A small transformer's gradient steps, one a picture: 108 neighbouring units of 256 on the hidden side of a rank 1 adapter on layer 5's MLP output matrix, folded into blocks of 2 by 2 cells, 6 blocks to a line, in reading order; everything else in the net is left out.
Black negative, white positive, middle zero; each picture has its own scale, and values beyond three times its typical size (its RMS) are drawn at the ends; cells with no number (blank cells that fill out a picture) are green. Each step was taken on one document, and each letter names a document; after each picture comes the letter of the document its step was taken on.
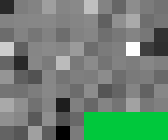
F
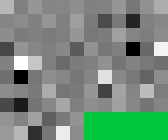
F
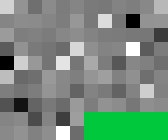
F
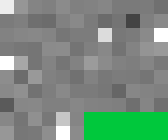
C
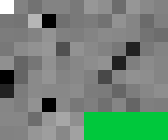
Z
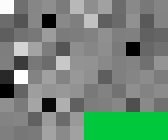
Z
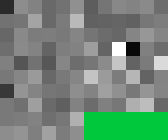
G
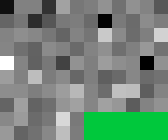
C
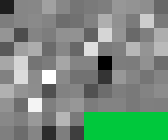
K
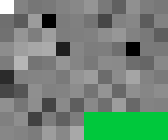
Z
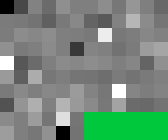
C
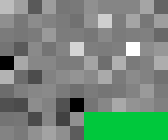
F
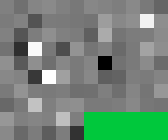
K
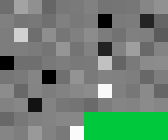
G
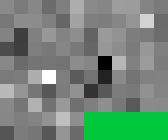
K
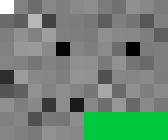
Z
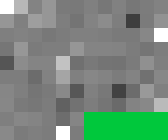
C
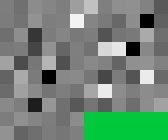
G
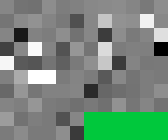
K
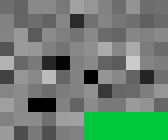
G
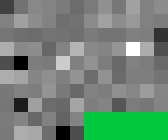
F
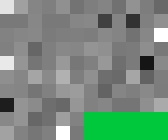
C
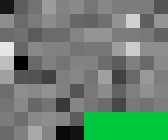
F
